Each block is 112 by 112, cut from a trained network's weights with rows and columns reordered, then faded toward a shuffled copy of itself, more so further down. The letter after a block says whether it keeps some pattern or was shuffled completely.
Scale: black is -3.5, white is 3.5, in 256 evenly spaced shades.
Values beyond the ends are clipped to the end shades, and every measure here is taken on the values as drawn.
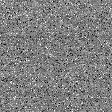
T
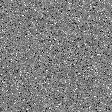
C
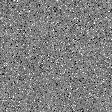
C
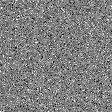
C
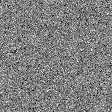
C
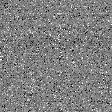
T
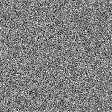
T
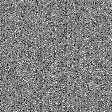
T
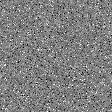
C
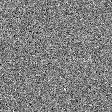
C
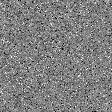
C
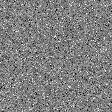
C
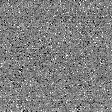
T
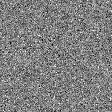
T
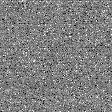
T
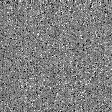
T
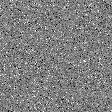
C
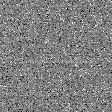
T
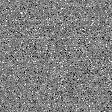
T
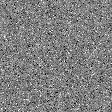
C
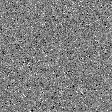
C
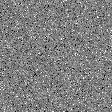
C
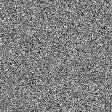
C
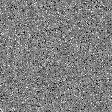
C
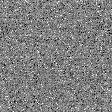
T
